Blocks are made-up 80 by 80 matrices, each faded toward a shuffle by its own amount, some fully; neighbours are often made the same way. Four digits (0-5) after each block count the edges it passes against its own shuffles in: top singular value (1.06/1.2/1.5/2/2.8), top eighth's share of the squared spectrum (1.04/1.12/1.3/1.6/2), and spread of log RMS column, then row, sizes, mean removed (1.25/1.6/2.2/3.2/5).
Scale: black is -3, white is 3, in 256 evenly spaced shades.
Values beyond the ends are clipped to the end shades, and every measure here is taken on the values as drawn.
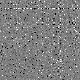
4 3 1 2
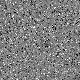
0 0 0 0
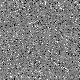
1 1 0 0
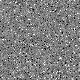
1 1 0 0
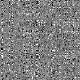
4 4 3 2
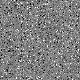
2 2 1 1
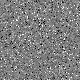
1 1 0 0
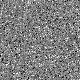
0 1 0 0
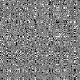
4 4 3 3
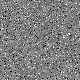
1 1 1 0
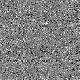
3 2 1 1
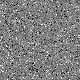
2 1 0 0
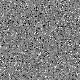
0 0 0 1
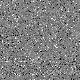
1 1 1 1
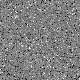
0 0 0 0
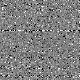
2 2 2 3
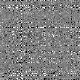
2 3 3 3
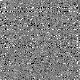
2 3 2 3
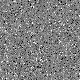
0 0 0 0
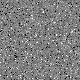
0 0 0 0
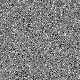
0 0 0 0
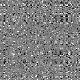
4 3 2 2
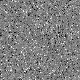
2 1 0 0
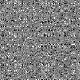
4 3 2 2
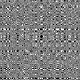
5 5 3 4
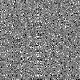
4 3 2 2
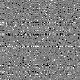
4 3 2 2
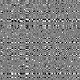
5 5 3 4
